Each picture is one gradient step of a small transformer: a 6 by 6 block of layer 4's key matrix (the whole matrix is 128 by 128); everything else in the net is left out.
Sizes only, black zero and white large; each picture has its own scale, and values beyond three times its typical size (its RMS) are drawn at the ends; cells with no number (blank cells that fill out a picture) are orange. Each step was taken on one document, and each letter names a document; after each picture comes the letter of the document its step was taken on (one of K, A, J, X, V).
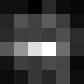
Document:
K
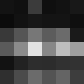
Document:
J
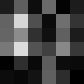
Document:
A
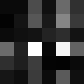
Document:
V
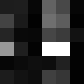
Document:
V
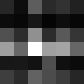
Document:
J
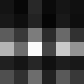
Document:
J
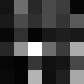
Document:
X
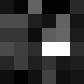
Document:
K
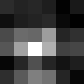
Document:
J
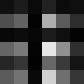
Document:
X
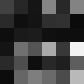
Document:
X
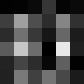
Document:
A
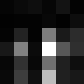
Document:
J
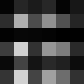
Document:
X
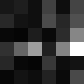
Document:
K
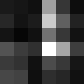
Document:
A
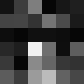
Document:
X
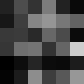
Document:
X
